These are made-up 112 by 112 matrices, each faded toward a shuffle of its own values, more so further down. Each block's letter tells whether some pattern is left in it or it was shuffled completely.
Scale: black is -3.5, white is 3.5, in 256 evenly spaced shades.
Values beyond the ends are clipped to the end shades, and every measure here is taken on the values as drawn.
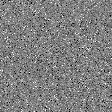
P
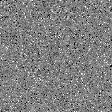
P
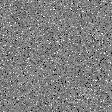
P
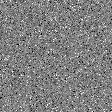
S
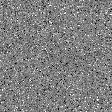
P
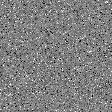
P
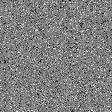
P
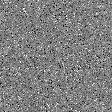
P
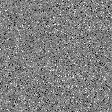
P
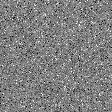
S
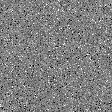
P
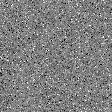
S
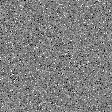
S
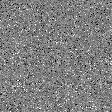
P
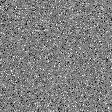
P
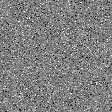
P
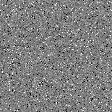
P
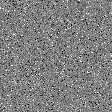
S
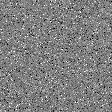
S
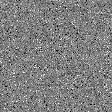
P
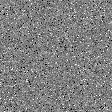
S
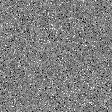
P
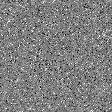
P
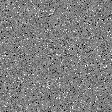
P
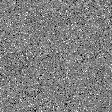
P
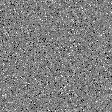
P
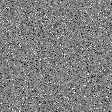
P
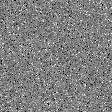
S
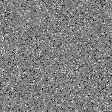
S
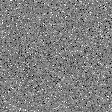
S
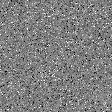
P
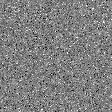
P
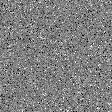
S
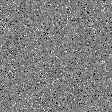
S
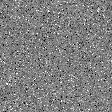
S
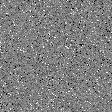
S
